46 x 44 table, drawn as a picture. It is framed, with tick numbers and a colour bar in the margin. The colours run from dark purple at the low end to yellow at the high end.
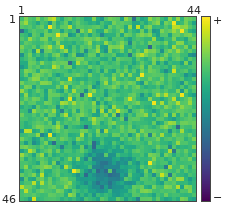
Ninth with the lowest average: bottom middle. Dips: one, in the bottom middle. Mirror symmetry: none. Stripes: none. Average level on the scale: 70%.
